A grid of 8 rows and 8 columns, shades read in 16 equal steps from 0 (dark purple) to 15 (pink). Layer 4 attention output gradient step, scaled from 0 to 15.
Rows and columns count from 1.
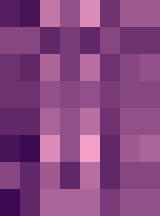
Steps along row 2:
same down up down up down same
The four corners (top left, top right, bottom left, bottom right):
2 8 0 7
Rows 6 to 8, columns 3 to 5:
13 7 15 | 8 3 10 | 9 9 9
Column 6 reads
4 6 4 5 4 3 3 5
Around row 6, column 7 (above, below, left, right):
7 6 3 9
